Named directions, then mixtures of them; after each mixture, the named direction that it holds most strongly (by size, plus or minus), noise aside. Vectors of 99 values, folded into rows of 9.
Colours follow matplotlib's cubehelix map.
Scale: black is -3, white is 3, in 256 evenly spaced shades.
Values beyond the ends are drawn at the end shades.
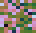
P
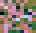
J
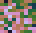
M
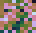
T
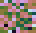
P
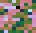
T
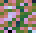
T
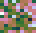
J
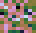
J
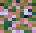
J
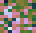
M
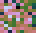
M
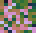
M
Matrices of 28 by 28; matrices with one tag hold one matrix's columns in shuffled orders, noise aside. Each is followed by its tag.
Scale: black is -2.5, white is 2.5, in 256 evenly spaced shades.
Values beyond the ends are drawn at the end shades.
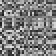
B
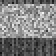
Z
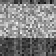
Z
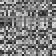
B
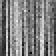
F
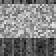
Z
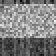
Z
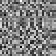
B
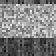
Z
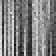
F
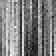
F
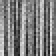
F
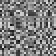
B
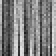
F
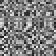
B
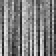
F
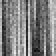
F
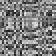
B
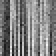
F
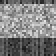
Z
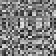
B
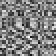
B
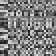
B
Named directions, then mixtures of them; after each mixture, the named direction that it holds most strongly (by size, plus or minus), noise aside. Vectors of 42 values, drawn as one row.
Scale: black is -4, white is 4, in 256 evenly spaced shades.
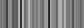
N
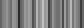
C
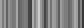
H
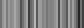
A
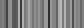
N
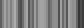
A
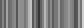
H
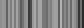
A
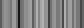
C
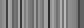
N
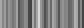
H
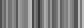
H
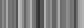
H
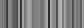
N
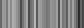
A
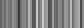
C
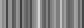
H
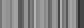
A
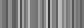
N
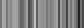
A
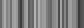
A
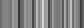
C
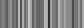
N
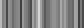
H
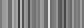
N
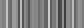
N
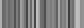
A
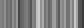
H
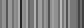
A
